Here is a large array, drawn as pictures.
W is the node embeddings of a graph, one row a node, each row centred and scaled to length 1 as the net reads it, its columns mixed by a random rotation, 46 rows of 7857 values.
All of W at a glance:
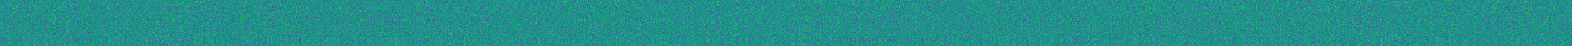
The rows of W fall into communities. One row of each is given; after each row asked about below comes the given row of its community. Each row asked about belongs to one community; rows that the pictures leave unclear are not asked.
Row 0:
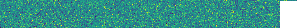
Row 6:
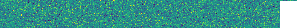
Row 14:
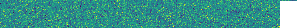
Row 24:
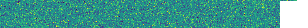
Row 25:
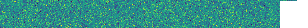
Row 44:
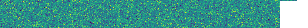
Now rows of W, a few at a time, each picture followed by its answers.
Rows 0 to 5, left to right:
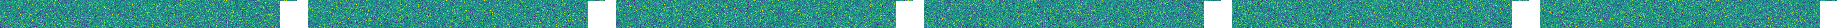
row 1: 44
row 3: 25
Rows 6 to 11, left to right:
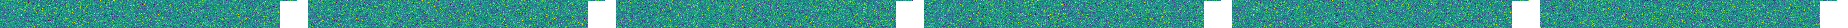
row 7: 6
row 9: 6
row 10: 6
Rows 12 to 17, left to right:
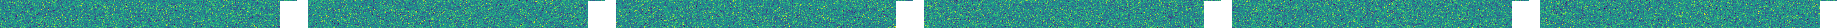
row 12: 0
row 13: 24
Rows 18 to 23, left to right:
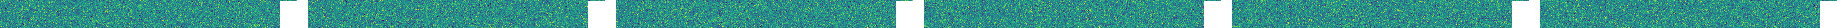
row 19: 44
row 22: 6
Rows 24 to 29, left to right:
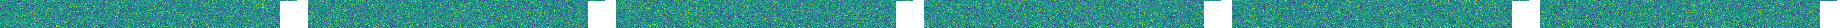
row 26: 44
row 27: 25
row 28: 24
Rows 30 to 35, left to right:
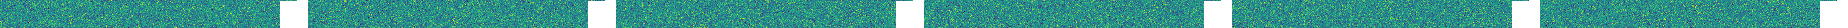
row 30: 0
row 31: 25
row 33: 25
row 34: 44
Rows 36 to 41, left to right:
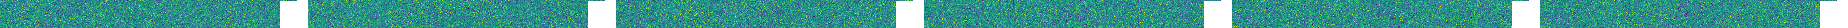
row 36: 25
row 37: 44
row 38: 44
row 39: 25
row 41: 6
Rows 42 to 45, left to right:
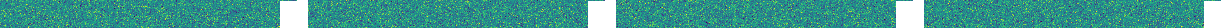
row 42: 14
